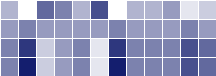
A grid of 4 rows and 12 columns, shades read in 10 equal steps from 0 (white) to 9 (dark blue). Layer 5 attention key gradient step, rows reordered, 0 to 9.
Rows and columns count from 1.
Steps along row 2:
up down same same same up down same same up down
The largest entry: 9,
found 2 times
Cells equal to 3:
4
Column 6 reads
7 4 1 1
